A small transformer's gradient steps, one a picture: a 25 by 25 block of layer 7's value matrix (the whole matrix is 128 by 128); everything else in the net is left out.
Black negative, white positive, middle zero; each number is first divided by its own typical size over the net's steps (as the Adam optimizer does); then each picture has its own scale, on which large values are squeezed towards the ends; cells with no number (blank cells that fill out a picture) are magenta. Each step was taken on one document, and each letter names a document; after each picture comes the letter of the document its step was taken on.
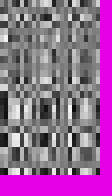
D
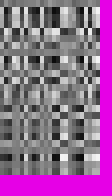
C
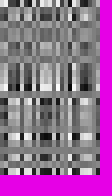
D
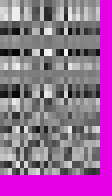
C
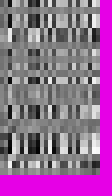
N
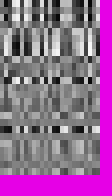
C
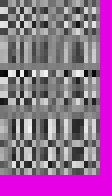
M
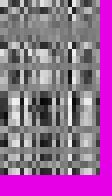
D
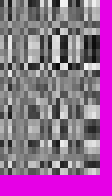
N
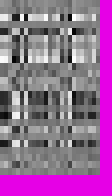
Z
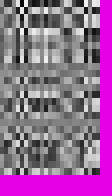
C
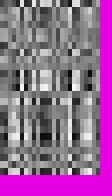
D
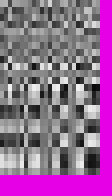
N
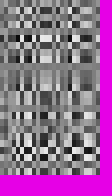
M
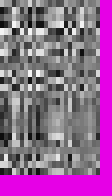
D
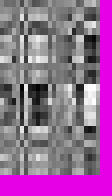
Z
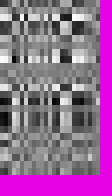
Z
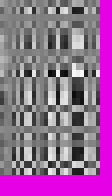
M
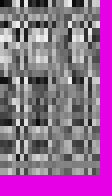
C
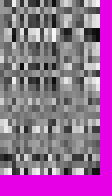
C
